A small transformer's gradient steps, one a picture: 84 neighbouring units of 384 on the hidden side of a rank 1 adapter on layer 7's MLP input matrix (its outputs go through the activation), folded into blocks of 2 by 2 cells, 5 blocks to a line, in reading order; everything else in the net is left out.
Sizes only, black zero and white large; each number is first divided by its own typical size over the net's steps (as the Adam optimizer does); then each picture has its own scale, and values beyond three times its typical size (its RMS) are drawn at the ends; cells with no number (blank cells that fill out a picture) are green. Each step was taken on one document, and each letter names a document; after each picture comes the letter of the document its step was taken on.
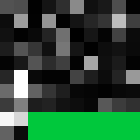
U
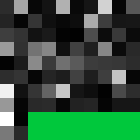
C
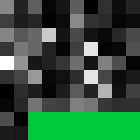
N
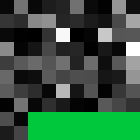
U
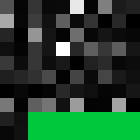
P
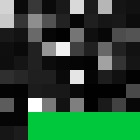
P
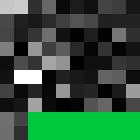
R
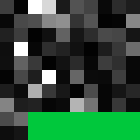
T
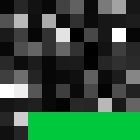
U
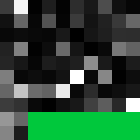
U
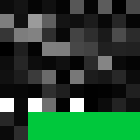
P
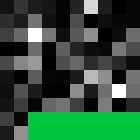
N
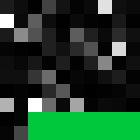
P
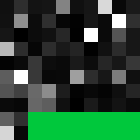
C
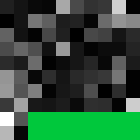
U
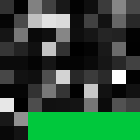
T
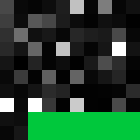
P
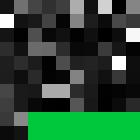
R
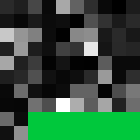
N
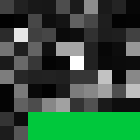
N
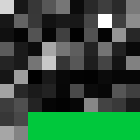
R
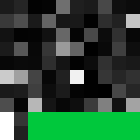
C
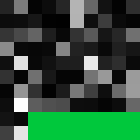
N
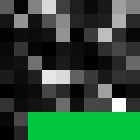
T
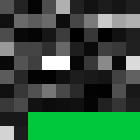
R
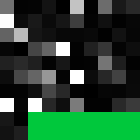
P
